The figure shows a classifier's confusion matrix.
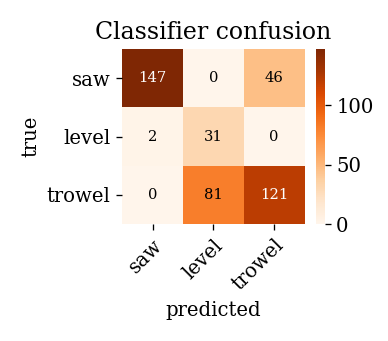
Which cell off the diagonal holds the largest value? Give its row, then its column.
trowel, level
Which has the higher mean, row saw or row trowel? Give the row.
trowel
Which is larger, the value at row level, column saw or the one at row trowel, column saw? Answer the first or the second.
the first
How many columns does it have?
3
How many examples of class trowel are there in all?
202
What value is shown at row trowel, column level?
81
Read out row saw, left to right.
147 0 46
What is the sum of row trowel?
202
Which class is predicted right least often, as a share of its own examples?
trowel
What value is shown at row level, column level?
31
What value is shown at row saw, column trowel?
46
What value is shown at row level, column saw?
2
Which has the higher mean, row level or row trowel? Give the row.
trowel
